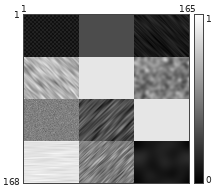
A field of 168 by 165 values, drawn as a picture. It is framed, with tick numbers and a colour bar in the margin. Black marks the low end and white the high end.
It is made of 4 by 3 panels. Panel 1,1: very low, checkered, faint in contrast. Panel 1,2: low, flat. Panel 1,3: very low, slanting down to the right, faint in contrast. Panel 2,1: high, slanting down to the right. Panel 2,2: very high, flat. Panel 2,3: middling, blotchy. Panel 3,1: middling, fine-grained, faint in contrast. Panel 3,2: low, slanting up to the right. Panel 3,3: very high, flat. Panel 4,1: very high, streaked across, faint in contrast. Panel 4,2: middling, slanting up to the right. Panel 4,3: very low, smooth, faint in contrast.
